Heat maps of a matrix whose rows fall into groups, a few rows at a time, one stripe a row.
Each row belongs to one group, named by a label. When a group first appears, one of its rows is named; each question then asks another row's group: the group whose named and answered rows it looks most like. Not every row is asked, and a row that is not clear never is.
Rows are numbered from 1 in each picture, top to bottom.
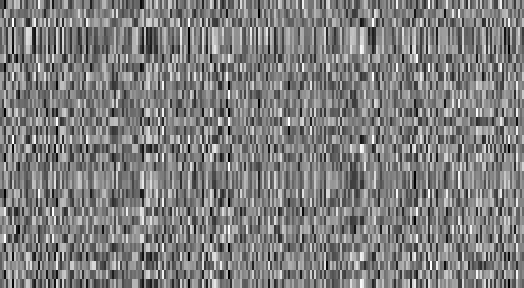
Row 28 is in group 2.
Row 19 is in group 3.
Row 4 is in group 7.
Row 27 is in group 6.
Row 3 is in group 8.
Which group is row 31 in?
2
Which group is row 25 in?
8
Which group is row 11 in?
3
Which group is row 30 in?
6
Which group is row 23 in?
2
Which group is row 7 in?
6
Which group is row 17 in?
7
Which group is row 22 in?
2
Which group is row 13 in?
2
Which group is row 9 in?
8
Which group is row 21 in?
8
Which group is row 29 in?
7
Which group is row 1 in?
2
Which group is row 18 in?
2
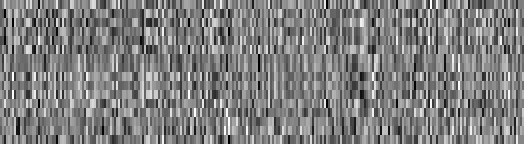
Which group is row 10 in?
8
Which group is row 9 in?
8
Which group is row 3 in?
7
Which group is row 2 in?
2
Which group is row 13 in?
8
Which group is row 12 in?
6
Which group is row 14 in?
3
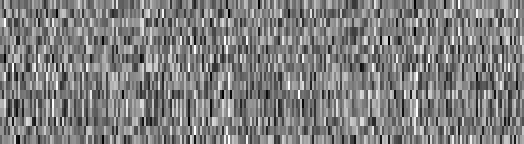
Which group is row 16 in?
3
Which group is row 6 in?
8
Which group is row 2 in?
2
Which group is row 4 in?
8
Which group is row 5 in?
3
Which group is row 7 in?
2
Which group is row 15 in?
8
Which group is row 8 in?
8
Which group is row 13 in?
6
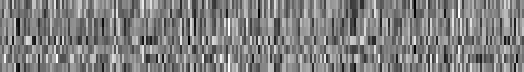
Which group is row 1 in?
8
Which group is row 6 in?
8
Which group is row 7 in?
6
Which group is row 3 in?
3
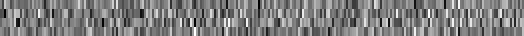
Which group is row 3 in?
3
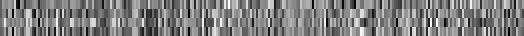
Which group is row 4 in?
7
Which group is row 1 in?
3
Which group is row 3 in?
6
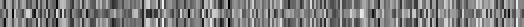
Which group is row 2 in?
7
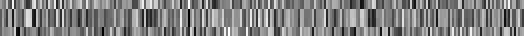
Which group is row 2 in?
7
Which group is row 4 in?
3
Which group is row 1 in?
8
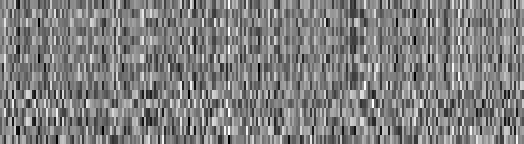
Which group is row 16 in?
2
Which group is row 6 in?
3
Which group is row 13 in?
6
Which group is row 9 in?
8
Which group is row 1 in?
3
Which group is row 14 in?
7
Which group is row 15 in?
3
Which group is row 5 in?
8
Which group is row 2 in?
8
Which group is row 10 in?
3
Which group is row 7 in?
6
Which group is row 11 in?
7
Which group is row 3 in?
6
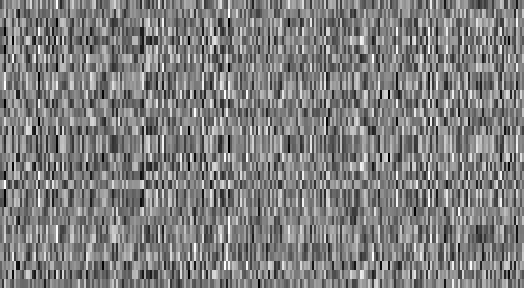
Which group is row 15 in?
7
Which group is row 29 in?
8
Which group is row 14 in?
6
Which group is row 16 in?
2
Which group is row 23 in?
2
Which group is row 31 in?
7
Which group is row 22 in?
2
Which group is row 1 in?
6
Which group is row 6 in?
2
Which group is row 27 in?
6
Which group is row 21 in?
6
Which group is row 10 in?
6
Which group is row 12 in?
2
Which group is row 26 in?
6
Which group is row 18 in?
3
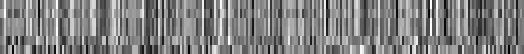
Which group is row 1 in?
6
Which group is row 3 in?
6
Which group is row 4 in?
6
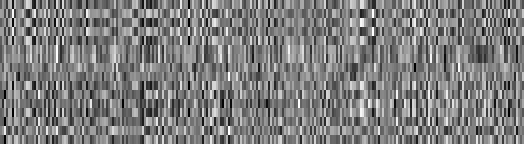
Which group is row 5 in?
7
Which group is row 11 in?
2
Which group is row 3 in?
7
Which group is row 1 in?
7
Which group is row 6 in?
6
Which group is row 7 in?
6
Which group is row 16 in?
2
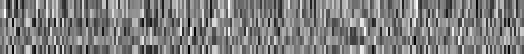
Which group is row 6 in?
7
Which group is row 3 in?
7
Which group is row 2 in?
6
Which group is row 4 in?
3
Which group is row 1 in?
6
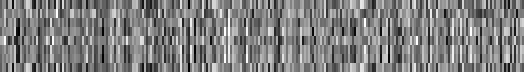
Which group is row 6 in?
3
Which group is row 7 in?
3
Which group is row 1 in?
7
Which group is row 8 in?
7
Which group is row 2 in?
6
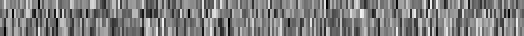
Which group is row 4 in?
2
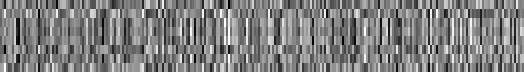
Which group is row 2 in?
6
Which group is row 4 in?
3
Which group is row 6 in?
2
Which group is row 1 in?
2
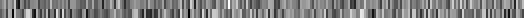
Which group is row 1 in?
3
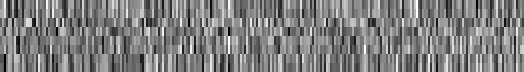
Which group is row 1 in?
6
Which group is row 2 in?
6
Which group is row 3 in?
7
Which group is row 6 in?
3
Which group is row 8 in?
2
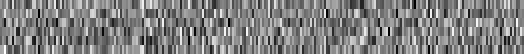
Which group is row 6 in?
6
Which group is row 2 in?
6
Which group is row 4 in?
3
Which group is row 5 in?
7
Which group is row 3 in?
2
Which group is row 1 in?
8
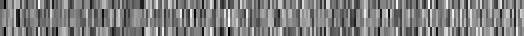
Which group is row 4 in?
2
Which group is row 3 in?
3
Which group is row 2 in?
3
